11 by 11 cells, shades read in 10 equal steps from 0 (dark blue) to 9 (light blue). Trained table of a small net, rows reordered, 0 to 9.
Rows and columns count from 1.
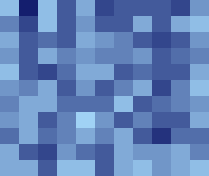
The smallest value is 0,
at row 1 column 2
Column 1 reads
8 5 7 6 8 6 5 6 4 7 7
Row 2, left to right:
5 2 8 3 6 3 3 7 3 7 8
